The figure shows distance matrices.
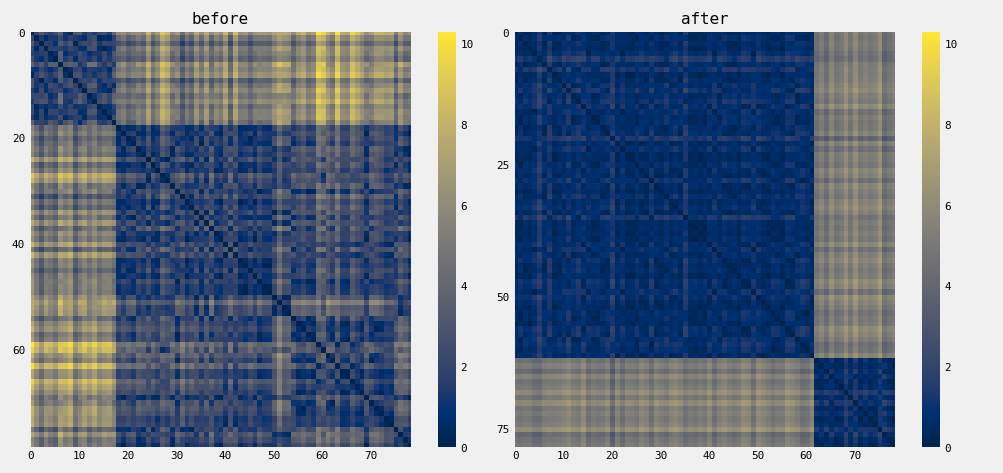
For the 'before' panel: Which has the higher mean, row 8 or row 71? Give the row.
8
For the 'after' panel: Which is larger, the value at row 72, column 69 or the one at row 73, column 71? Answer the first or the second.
the first
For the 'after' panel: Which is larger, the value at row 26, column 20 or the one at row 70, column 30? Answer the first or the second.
the second
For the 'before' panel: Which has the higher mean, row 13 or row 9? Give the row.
13
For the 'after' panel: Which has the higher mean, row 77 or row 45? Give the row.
77
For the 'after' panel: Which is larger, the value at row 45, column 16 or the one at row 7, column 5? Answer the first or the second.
the second
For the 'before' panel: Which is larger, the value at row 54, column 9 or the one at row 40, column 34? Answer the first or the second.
the first
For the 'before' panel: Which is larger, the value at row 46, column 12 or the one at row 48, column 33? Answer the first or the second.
the first
